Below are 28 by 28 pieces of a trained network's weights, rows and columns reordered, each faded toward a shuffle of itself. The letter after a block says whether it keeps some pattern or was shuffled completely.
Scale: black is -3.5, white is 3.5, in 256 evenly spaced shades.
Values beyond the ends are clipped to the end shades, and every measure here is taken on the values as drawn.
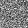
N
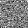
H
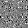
H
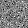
N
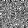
H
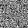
H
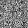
H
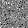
N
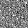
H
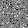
N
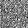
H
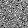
N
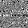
H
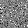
N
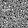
N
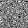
H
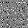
H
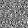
H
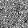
N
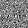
H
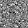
H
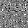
H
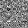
H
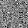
H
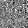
H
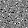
N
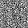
H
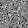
N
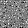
N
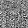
H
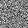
N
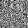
H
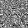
H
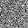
N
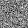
N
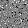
N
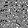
H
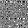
H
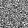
N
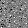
N
